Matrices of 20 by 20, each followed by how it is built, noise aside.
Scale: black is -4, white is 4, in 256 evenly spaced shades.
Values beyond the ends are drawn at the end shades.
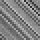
Toeplitz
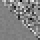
upper triangular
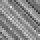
Toeplitz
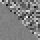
upper triangular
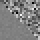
upper triangular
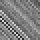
Toeplitz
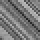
Toeplitz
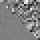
upper triangular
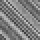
Toeplitz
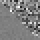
upper triangular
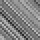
Toeplitz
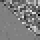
upper triangular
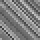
Toeplitz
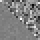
upper triangular
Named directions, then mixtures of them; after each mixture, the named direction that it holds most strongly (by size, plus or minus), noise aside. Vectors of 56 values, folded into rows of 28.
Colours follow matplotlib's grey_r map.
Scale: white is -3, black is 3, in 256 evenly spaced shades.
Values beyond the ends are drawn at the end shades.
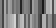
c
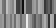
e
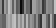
c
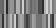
e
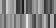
e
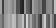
c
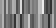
c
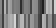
c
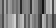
c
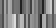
c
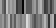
e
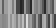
e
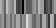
e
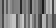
c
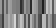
c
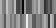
e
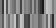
c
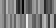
e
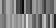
e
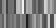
e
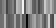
e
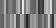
e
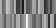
e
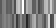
e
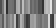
e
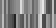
c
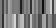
c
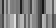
c
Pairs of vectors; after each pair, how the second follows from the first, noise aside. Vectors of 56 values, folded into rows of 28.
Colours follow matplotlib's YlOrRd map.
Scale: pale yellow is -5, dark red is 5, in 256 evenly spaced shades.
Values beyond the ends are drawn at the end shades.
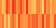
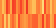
copied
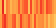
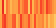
copied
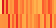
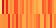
copied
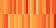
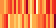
scaled up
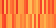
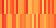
copied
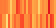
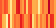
scaled up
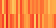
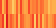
copied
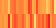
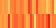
copied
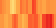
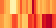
scaled up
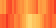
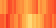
copied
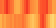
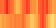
copied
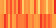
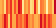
scaled up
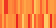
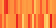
copied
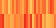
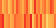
copied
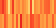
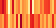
scaled up
